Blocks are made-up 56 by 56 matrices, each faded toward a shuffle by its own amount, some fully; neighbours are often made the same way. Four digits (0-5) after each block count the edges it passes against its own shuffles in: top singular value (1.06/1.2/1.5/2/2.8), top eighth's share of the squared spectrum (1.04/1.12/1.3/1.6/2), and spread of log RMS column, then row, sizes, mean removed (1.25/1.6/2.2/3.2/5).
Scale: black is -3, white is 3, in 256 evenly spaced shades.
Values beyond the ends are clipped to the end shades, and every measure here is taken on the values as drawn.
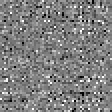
2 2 2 3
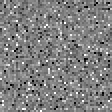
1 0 0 0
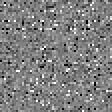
1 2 2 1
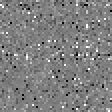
2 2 1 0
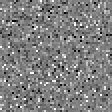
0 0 0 0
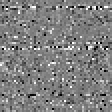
2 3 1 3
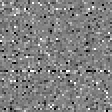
2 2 1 1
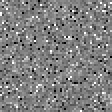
0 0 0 0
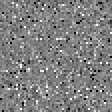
0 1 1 1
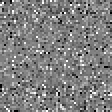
0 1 0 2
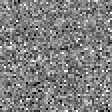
2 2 1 0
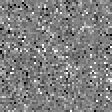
1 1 1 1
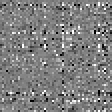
2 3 3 3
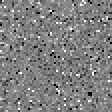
0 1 0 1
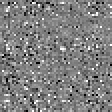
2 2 2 2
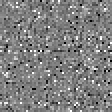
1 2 1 1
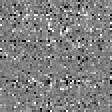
2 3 2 3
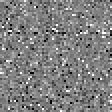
1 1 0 1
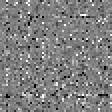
2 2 2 2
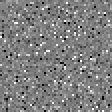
0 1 0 0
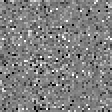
1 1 0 1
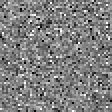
3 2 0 1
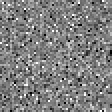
2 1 0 0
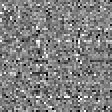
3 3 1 2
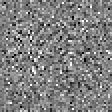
3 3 2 2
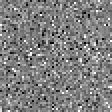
3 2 1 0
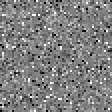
0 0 0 0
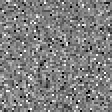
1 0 0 0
